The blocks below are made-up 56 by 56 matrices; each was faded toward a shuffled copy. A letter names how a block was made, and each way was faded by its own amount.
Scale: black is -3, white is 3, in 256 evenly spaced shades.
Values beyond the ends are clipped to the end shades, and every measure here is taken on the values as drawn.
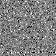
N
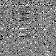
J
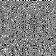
J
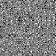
J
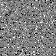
N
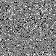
N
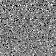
N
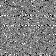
N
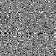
J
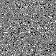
N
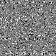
N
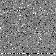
N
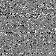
N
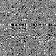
J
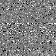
N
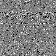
N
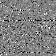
N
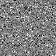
N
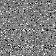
N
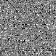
N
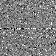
N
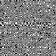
J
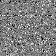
N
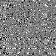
J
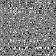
J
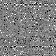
J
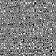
J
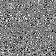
N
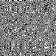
J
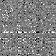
J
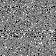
N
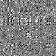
J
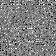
N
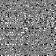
J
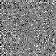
J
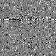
J
